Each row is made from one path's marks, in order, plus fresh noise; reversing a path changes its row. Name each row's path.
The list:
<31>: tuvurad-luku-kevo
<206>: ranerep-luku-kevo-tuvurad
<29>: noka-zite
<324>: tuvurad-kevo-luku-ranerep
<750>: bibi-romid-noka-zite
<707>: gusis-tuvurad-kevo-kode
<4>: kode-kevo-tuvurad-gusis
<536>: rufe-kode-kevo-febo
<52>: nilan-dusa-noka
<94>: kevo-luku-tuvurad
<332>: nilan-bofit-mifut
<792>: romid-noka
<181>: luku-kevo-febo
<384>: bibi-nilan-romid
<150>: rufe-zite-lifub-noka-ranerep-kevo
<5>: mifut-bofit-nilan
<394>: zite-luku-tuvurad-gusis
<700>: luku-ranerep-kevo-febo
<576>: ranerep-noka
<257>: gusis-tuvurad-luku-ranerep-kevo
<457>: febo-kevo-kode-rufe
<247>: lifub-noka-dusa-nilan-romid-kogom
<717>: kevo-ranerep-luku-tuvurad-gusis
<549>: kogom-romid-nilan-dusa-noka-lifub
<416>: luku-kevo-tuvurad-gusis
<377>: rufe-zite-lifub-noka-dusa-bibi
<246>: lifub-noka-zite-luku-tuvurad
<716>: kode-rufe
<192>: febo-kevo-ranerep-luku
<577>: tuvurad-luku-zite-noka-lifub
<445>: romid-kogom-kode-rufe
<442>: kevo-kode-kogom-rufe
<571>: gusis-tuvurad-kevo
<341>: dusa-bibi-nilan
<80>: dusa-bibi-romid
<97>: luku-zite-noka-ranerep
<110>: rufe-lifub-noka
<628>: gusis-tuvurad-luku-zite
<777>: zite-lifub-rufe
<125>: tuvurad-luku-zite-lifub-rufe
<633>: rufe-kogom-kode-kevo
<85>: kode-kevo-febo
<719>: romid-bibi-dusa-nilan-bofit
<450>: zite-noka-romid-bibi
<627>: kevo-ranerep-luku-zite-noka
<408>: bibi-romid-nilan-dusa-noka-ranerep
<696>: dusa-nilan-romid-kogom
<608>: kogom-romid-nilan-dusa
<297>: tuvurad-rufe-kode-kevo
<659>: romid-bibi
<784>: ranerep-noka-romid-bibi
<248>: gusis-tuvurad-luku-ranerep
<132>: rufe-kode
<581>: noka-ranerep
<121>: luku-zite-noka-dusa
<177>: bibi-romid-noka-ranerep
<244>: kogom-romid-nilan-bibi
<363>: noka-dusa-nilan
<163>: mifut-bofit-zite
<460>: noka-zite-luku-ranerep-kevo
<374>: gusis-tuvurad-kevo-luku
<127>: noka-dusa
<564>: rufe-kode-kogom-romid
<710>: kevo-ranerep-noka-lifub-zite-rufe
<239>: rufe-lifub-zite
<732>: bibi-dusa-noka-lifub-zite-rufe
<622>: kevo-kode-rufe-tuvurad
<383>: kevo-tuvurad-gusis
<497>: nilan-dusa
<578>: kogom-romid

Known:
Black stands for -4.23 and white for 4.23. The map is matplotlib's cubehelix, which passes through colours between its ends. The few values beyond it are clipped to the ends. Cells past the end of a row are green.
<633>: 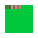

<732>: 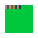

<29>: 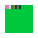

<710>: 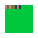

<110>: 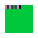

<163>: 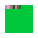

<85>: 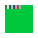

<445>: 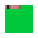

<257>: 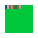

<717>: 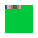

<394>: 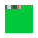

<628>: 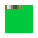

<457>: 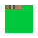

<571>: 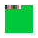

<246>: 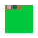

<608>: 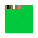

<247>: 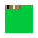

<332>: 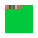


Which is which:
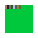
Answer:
<127>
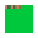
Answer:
<716>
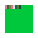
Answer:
<177>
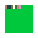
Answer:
<497>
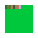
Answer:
<297>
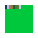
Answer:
<374>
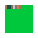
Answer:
<719>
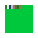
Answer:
<192>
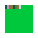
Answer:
<94>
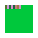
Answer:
<536>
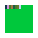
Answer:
<31>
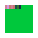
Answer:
<97>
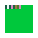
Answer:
<181>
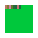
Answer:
<125>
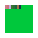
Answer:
<577>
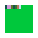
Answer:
<416>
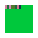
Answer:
<777>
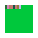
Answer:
<707>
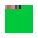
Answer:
<581>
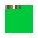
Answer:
<408>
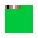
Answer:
<578>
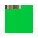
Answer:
<206>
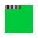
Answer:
<792>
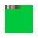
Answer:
<460>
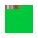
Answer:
<248>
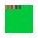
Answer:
<121>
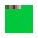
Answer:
<622>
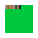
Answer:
<576>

